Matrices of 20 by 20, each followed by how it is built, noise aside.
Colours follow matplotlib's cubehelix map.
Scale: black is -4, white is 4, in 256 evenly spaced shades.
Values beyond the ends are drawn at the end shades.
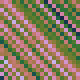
Toeplitz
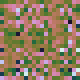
low rank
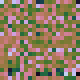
low rank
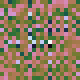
low rank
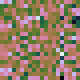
low rank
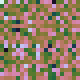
low rank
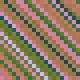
Toeplitz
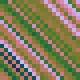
Toeplitz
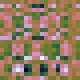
low rank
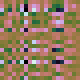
low rank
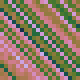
Toeplitz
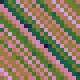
Toeplitz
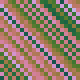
Toeplitz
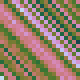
Toeplitz
